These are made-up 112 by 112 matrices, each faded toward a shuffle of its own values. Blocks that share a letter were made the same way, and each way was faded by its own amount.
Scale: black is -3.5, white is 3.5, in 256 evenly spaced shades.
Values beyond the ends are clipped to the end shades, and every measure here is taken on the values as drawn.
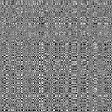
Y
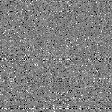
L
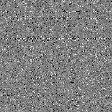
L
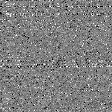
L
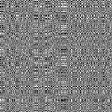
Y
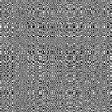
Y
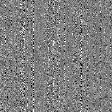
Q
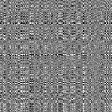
Y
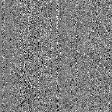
Q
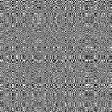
Y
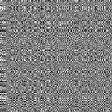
Y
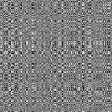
Y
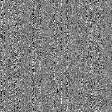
Q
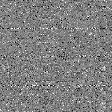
L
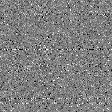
L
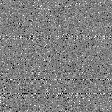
L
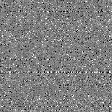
L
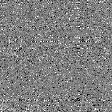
L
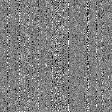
Q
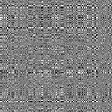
Y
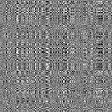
Y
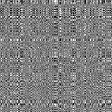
Y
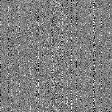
Q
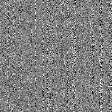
Q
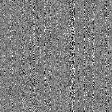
Q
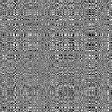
Y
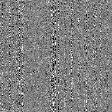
Q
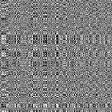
Y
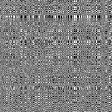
Y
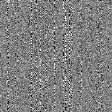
Q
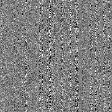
Q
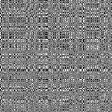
Y
